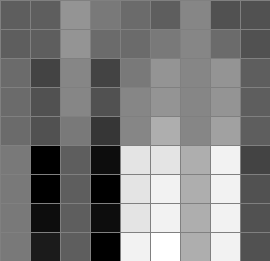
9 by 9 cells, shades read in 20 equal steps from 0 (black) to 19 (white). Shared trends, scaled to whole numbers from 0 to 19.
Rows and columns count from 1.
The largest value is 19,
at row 9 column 6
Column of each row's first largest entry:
3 3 6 6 6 8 6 6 6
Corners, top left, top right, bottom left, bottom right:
7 6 9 6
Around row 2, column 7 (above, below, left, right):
10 10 9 8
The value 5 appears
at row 3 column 2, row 3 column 4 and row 6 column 9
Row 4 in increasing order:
6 6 7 8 10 10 10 11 11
